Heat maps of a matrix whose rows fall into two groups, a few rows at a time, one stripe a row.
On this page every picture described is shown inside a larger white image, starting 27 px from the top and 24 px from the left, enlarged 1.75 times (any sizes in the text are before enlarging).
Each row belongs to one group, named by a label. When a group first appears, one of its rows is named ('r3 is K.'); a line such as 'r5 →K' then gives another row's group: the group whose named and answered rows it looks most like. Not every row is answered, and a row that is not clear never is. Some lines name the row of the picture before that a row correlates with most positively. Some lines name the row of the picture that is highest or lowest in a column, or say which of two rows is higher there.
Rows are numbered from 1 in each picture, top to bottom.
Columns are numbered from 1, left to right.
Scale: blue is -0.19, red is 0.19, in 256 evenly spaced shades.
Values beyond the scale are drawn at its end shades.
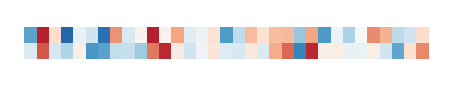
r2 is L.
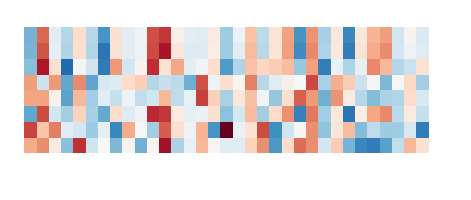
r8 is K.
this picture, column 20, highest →7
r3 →L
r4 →K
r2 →L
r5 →K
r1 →L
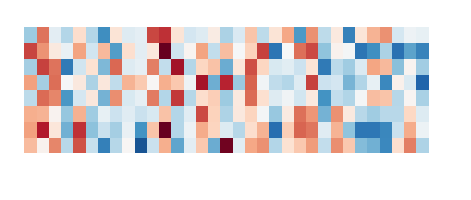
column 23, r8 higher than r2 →No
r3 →L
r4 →K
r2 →K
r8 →K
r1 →L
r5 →L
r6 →K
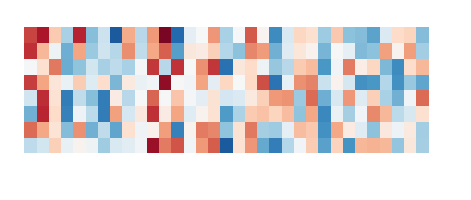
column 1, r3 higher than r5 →Yes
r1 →K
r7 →K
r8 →L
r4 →K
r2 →K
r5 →L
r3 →L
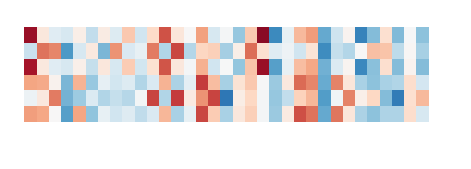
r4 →K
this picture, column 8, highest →2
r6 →K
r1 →K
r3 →K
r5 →L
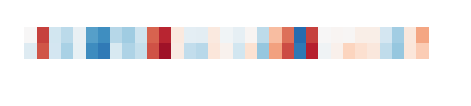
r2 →L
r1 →L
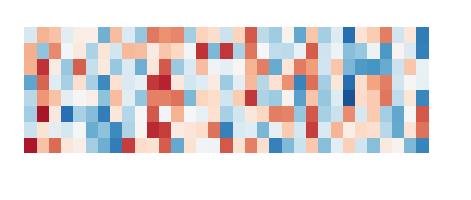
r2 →K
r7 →L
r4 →L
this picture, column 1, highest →8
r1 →L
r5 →L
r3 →K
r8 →K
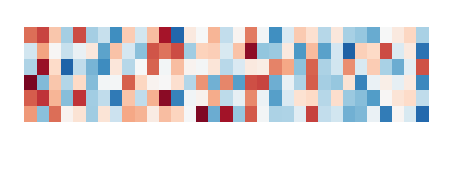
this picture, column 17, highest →6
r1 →K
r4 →K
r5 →K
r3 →L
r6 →K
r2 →L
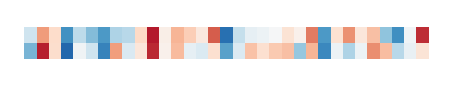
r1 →L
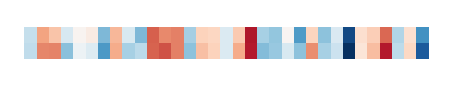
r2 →L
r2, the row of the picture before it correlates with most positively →2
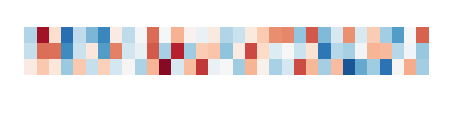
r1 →L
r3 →K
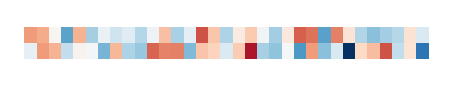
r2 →L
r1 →K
